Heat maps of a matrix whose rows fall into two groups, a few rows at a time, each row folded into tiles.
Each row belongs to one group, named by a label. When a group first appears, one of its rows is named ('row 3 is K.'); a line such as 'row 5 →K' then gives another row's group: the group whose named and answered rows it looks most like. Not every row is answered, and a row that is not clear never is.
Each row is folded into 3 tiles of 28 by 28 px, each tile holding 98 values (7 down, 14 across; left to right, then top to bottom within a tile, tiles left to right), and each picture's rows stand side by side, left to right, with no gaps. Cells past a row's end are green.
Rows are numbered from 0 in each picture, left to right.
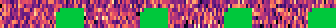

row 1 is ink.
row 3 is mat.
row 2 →mat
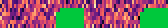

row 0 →mat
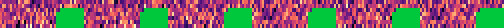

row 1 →ink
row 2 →mat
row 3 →mat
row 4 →mat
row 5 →mat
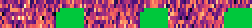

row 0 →ink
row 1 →ink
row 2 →mat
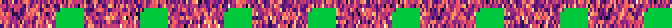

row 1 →ink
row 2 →ink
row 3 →mat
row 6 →mat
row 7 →mat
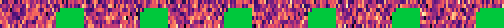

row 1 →ink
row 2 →ink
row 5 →mat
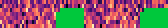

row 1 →ink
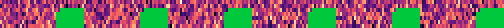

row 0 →ink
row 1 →ink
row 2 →ink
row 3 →mat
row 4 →mat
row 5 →ink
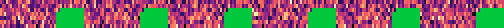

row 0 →mat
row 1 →mat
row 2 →ink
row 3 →mat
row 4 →ink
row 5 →ink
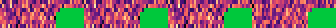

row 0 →mat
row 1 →mat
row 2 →mat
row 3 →mat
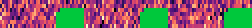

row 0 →mat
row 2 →ink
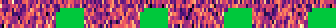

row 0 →ink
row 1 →ink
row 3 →ink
